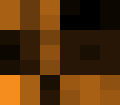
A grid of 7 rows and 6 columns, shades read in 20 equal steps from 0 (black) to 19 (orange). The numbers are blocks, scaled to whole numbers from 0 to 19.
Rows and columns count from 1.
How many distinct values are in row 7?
5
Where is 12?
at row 2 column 3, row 6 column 4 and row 7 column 6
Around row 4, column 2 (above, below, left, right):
4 3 1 11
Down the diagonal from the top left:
13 8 9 3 3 11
